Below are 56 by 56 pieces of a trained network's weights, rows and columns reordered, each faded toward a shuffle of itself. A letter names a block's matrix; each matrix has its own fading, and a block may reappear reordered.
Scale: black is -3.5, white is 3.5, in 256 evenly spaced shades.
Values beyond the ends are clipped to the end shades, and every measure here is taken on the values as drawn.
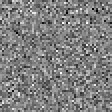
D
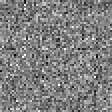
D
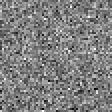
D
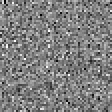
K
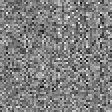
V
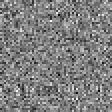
D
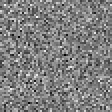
K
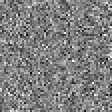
D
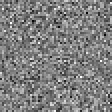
D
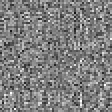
V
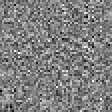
V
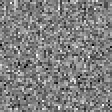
K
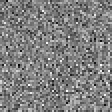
K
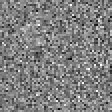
K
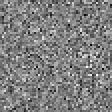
D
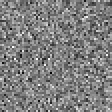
K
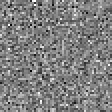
K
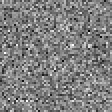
D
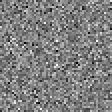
K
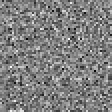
D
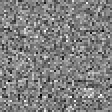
D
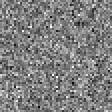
D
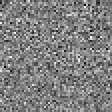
D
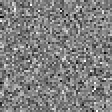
K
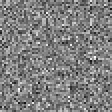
V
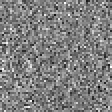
K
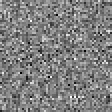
D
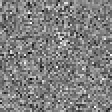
K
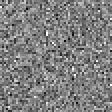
K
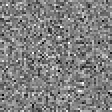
D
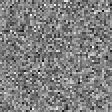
K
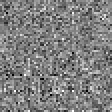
D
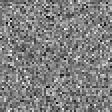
K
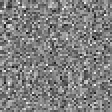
V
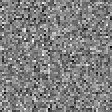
D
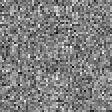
V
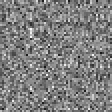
V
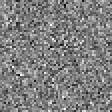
D
